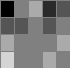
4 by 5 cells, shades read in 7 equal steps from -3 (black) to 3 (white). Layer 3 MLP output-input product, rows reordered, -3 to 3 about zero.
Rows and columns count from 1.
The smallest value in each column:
-3 -1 0 -2 -1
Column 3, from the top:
1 0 0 0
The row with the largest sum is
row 4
